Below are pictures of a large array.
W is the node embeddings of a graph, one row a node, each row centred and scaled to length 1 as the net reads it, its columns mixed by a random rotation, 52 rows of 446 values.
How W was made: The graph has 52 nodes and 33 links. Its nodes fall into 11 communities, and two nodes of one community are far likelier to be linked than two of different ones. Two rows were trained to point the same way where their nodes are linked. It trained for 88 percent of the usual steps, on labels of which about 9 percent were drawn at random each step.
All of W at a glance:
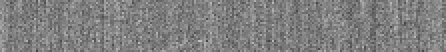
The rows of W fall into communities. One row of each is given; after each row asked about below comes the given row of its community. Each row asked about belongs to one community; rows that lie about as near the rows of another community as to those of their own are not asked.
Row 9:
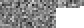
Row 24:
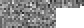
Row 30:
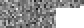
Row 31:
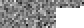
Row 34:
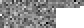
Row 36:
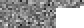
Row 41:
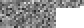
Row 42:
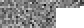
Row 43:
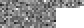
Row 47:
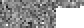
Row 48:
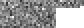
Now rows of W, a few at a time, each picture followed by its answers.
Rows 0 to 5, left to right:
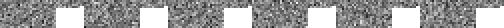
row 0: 41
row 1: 34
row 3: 30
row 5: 34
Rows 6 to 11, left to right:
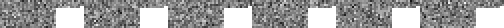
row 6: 30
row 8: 31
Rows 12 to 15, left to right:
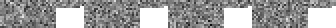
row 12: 34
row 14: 36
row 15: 9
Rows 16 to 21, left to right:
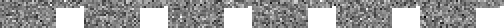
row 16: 36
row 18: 9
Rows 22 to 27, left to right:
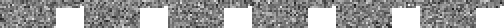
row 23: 48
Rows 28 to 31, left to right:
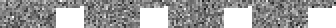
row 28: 48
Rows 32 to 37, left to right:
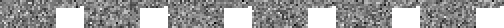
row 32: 42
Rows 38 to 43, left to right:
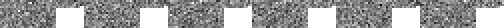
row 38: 42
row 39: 24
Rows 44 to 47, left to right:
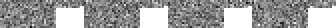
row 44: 41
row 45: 47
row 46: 43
